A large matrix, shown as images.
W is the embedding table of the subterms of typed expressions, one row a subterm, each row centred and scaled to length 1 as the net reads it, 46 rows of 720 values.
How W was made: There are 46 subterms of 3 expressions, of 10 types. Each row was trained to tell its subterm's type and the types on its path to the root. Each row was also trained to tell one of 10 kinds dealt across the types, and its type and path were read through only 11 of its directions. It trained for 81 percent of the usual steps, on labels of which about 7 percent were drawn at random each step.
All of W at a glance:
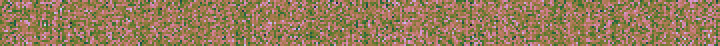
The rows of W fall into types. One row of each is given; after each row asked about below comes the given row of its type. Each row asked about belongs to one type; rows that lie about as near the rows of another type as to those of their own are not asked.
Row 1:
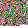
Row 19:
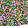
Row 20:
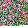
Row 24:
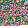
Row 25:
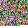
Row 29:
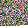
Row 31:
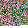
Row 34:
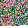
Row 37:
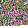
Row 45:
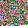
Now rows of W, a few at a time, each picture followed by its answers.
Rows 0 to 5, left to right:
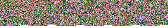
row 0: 45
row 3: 24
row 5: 45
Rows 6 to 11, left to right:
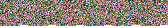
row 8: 37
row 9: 29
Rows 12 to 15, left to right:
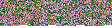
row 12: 31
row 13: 19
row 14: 37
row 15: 25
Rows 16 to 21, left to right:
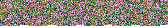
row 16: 20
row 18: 37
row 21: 20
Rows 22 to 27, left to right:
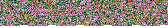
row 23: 24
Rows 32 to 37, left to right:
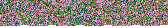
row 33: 24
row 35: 19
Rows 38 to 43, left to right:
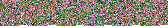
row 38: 25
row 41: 20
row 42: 24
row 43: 29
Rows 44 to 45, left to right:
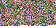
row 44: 25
